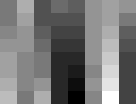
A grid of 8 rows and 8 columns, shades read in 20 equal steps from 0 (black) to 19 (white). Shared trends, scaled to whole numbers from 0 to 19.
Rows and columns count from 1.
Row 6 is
12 10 9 3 2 10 16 5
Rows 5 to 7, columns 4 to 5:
3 3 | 3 2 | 3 1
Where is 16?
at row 6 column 7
